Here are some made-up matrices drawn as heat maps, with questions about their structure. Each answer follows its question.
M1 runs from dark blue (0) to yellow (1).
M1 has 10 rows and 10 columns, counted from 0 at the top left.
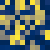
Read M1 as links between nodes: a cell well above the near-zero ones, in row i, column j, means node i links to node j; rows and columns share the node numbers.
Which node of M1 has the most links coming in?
node 3
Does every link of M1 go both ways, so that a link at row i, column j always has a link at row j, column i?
yes
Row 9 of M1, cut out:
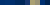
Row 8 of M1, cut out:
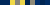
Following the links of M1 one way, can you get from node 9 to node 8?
yes
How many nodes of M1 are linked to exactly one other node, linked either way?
0
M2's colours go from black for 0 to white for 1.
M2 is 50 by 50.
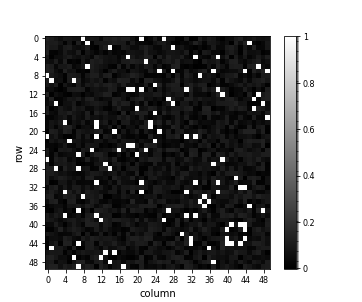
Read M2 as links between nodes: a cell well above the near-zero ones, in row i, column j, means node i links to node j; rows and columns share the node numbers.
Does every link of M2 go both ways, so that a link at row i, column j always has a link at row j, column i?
yes
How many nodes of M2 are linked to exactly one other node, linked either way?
6
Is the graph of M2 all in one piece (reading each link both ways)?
no
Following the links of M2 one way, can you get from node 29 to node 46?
no
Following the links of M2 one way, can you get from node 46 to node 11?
no
